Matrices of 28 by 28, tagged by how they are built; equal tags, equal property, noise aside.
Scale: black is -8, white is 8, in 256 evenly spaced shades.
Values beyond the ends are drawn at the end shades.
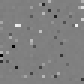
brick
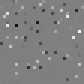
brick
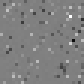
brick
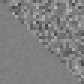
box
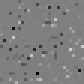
brick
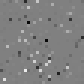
brick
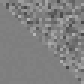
box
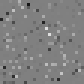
brick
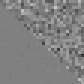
box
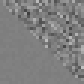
box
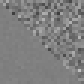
box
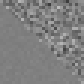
box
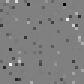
brick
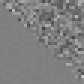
box
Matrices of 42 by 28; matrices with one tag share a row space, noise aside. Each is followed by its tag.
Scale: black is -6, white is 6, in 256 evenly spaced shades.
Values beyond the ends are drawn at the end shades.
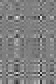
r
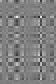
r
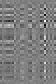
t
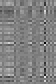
t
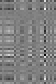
t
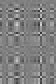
r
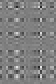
r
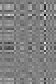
t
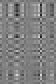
r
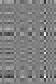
t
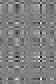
r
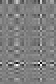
r
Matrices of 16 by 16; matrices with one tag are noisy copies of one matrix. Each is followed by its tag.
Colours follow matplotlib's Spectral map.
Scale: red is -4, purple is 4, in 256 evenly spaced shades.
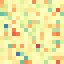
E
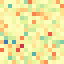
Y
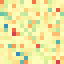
E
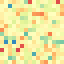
Y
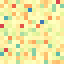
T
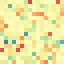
Y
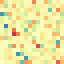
E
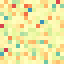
T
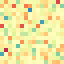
T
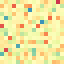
T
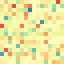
T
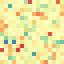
Y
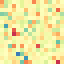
E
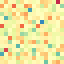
T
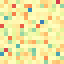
T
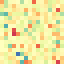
E
